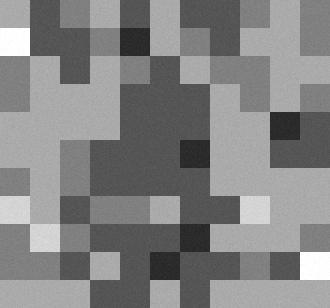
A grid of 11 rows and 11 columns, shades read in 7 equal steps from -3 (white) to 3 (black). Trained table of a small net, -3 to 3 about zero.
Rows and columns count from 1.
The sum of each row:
0 -1 -3 -2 0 3 -1 -5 0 3 -5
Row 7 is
0 -1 0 1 1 1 1 -1 -1 -1 -1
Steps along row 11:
same same up same down up down same same same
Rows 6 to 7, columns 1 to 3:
-1 -1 0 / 0 -1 0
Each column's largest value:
0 1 1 1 2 2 2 1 0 2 1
